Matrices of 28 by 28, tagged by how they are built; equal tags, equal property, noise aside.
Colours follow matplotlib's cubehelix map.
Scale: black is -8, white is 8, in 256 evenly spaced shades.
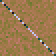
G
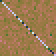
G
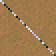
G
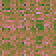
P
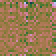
P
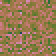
P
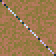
G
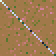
G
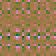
P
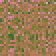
P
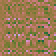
P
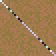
G
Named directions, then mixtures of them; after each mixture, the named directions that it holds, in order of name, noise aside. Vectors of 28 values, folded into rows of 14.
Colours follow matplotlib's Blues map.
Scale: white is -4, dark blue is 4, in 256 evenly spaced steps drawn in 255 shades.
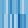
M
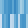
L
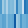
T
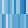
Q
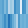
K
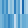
K, T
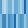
K, Q, T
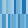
K, Q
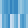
L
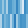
L, M, T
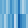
M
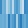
K, M, T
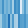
K, L, M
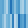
M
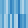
M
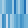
L, Q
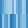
L, Q, T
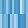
K, L, M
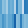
T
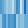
K, T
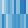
Q
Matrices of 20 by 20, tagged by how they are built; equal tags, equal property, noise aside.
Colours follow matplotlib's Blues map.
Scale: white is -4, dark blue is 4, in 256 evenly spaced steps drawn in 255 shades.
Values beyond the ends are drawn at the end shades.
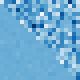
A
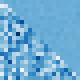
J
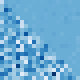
J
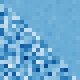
J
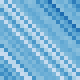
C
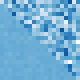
A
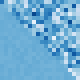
A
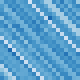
C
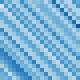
C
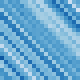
C
